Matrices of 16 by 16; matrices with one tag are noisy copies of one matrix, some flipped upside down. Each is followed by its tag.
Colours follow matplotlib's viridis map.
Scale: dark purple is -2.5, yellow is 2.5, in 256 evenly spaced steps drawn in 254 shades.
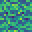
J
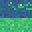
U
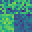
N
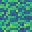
J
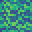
J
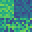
N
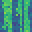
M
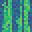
M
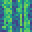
M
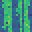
M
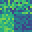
N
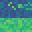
U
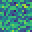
J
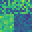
N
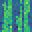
M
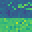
U
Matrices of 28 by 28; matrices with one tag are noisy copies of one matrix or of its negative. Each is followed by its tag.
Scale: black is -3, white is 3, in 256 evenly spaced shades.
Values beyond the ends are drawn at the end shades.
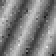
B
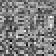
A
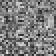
A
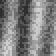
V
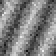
B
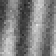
V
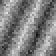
B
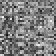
A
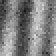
V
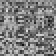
A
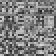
A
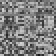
A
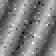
B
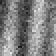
V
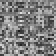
A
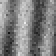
V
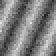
B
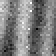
V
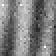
V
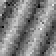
B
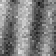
V
